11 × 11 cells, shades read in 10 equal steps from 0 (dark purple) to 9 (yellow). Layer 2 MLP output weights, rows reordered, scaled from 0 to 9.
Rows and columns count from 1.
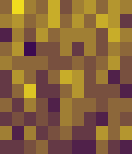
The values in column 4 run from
2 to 6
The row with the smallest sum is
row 11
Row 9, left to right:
2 3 2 3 2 5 4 2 1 4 3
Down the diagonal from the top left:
4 6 3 3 3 7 6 4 1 4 1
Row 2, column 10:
6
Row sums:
58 56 49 40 43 43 38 39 31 40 24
